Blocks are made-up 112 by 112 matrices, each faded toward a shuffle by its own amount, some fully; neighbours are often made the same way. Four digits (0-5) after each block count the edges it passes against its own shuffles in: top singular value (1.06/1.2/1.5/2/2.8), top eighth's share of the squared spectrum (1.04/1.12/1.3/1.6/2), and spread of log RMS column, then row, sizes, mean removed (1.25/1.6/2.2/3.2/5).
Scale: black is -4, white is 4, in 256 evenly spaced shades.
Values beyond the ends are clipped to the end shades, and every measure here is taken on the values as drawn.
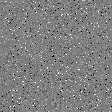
2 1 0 0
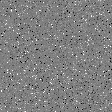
2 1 0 0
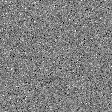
0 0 0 0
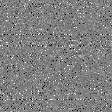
4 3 1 2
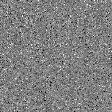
3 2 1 1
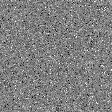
2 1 0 0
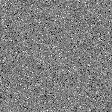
2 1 0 0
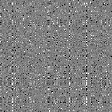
5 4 3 2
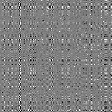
5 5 4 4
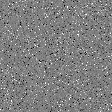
2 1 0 0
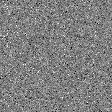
0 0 0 0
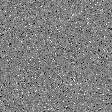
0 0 0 0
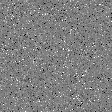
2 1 0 0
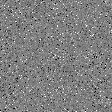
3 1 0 0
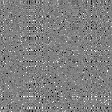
5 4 2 2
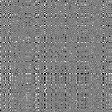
5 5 4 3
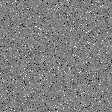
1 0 0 0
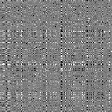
5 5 4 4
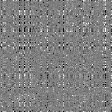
5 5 3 3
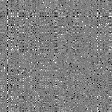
5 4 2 2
